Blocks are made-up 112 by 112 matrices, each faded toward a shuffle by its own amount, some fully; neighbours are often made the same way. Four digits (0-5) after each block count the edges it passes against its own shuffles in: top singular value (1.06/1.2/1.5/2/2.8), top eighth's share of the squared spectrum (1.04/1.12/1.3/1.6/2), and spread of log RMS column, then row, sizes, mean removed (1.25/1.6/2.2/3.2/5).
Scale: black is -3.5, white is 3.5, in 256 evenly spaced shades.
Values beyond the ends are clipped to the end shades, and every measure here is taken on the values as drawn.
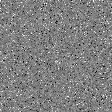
0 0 0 0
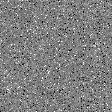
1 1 2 0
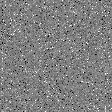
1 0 1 0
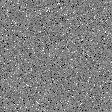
0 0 0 0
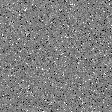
0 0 0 0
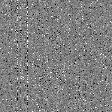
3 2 3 0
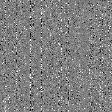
2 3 3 0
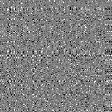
5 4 3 3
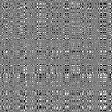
5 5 4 4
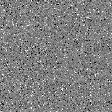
3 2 1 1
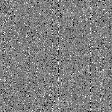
2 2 3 0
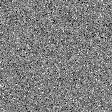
0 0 0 0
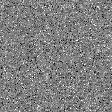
3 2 1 1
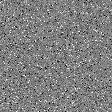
1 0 0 0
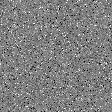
1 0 0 0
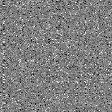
4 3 2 1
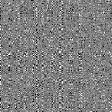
5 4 3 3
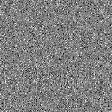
4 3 1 1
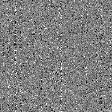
1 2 3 0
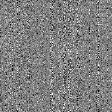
1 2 4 0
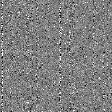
2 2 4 0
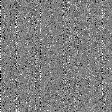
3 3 3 0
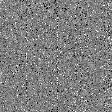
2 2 2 0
